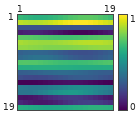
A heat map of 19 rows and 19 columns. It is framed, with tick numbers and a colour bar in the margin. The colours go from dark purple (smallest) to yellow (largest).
Stripes: horizontal, repeating 4 times. Grain: streaks across. Ninth with the lowest average: bottom left.
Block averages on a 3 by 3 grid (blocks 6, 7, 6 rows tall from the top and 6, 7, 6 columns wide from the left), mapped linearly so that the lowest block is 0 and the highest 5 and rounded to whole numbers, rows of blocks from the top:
5 5 5
3 3 3
0 1 1
